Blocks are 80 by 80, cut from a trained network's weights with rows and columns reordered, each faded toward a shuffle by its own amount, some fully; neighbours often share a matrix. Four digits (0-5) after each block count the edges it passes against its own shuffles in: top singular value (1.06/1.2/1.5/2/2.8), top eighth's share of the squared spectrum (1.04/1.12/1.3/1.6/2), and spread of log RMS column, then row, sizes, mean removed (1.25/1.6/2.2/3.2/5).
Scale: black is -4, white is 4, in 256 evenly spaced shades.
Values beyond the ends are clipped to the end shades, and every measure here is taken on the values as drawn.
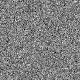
2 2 0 1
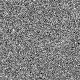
0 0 0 0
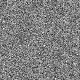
2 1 0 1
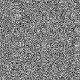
4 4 1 2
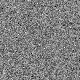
0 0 0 0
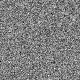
0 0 0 0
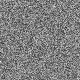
0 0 0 0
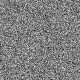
0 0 0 0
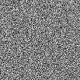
3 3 0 0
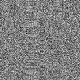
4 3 1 0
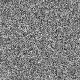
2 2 0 0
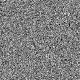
2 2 0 0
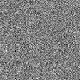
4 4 1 2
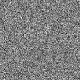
3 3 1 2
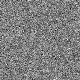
2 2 1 0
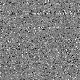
3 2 0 2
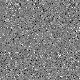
3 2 0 2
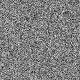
1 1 0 0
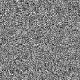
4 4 1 2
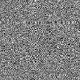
4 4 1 2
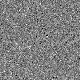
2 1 0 0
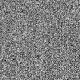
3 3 0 0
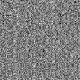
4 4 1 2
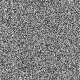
2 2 0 0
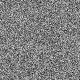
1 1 0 0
